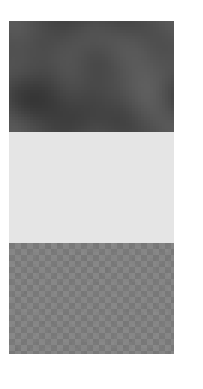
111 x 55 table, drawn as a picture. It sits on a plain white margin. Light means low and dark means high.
The table splits into 3 rows of 1 panel. Panel 1,1: high, smooth, faint in contrast. Panel 2,1: very low, flat. Panel 3,1: middling, checkered, faint in contrast.
